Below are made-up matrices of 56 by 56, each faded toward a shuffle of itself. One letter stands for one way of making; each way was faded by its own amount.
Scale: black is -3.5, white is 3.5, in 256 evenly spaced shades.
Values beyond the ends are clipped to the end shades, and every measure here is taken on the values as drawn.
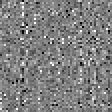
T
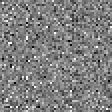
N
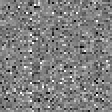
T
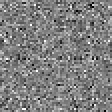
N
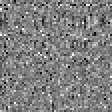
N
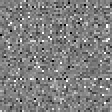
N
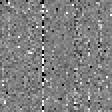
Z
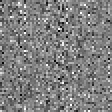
Z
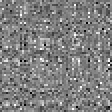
T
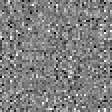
T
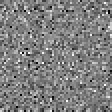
N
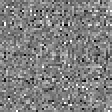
N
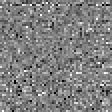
N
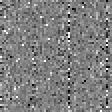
Z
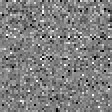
N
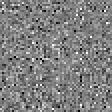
T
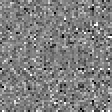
T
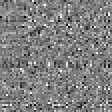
T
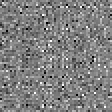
T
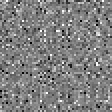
T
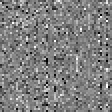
Z
